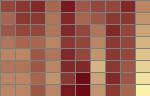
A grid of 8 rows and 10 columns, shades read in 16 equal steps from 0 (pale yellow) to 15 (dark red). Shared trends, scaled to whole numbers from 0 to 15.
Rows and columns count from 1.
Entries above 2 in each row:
10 10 10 10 10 9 9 9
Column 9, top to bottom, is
13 12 11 11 11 10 10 9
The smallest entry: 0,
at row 8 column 10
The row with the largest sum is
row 1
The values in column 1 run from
7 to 11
